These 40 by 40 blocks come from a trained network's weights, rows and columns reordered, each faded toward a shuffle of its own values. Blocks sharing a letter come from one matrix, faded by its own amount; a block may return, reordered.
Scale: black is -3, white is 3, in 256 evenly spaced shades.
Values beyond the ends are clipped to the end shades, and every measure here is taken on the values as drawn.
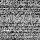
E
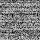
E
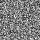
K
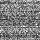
E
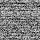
E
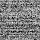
E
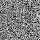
K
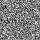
K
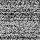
E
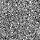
K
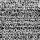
E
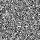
K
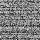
E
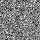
K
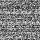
E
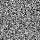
K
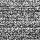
E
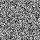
K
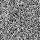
K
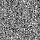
K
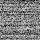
E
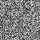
K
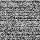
E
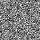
K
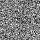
K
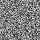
K
